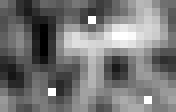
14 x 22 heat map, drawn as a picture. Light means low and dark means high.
There are three isolated cells, each far lower than the cells round it. Neither half mirrors the other. The ninth with the lowest average is the top right. The texture is blotchy.
